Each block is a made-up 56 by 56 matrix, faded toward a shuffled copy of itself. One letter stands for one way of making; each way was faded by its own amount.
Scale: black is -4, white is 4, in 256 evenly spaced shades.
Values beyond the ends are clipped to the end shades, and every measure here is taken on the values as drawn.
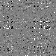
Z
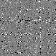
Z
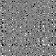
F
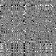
F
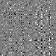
F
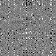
F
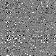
Z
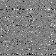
Z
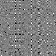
F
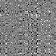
F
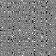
F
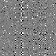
F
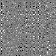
F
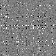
Z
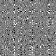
F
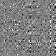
F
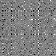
F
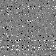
Z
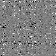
Z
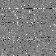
Z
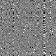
F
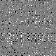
Z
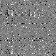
Z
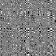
F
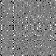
F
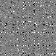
Z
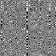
F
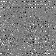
Z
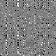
F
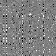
F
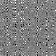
F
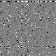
Z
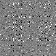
Z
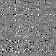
Z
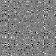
F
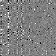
F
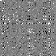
F
